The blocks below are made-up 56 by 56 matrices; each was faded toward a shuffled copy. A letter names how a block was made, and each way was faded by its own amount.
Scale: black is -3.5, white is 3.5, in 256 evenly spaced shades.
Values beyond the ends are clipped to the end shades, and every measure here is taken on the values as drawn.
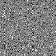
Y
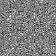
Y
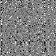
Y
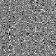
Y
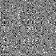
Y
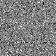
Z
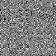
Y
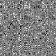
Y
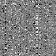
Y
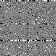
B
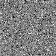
Z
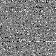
Z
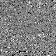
Z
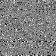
Z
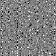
Y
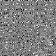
B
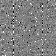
Y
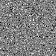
Z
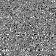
Z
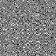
B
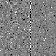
Y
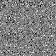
Z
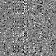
Y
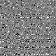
B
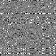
B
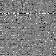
B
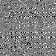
B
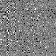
Y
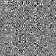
Y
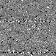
Z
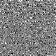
Z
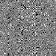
Y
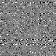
B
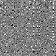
Y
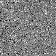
Z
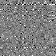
B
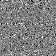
Z
